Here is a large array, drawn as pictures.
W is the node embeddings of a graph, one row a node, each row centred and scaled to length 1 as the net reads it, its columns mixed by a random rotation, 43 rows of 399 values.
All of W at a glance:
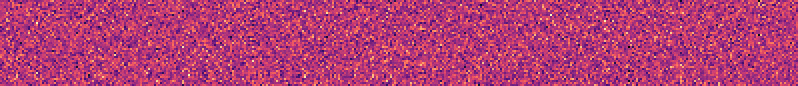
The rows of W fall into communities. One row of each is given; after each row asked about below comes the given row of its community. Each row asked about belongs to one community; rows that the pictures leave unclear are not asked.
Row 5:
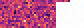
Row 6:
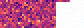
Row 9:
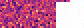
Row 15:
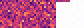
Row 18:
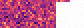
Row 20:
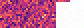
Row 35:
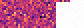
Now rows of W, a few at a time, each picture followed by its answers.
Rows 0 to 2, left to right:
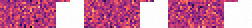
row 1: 20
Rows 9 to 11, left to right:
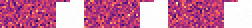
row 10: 20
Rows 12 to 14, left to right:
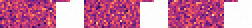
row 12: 18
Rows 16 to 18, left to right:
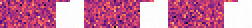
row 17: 9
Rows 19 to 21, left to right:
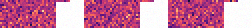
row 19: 9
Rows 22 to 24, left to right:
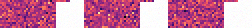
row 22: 20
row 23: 35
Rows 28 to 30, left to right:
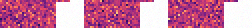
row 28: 18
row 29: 5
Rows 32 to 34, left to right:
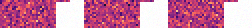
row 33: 6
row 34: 15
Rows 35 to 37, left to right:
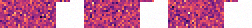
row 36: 9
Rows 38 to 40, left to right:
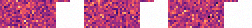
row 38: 5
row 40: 35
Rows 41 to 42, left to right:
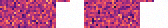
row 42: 5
